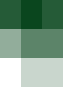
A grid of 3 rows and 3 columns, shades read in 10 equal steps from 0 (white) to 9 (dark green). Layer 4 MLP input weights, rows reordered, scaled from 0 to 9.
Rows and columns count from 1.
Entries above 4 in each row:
3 2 0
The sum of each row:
25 16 4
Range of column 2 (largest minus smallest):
7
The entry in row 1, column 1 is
8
